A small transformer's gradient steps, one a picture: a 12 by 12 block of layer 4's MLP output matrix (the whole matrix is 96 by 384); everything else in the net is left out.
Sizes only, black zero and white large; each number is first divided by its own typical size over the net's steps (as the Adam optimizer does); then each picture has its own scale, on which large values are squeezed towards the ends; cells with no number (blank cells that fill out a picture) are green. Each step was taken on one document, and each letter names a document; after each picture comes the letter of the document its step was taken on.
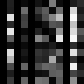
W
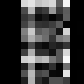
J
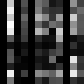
W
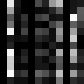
W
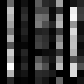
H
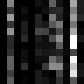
H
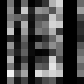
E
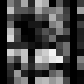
E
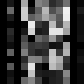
J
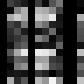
E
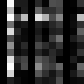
W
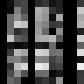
E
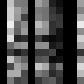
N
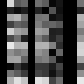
N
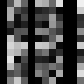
N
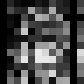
E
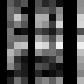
N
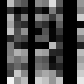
N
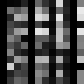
N
